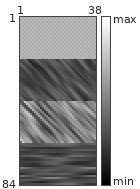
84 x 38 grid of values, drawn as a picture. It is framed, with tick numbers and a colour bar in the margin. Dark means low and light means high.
It is made of 4 by 1 panels. Panel 1,1: high, checkered, faint in contrast. Panel 2,1: low, slanting down to the right. Panel 3,1: middling, slanting down to the right, strong in contrast. Panel 4,1: low, streaked across.
